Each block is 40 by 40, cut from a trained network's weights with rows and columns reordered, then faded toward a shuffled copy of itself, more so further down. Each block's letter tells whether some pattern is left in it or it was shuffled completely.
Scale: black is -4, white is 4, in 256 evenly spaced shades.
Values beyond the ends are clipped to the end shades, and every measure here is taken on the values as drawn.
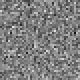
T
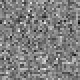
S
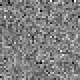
T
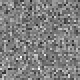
S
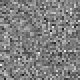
S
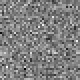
S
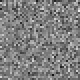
S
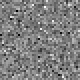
T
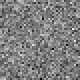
T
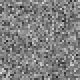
T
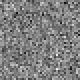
T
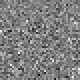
S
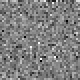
S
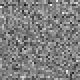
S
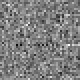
S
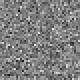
T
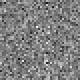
S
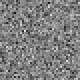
T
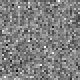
T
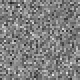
T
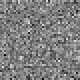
S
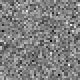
T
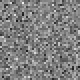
T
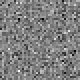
S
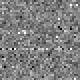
S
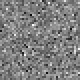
T
